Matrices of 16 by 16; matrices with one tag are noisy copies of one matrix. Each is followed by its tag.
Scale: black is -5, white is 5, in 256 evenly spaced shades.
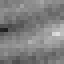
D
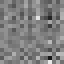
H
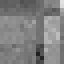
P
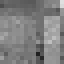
P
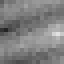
D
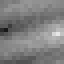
D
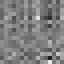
H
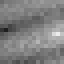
D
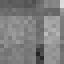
P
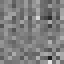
H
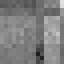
P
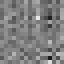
H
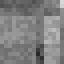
P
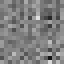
H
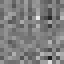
H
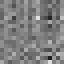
H
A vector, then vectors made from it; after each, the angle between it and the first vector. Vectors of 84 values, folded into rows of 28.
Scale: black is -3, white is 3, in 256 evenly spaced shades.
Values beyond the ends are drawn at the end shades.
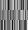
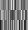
partly aligned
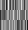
partly opposed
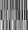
partly opposed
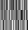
nearly opposite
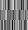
nearly parallel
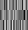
partly opposed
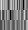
partly aligned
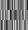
partly aligned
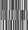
nearly opposite
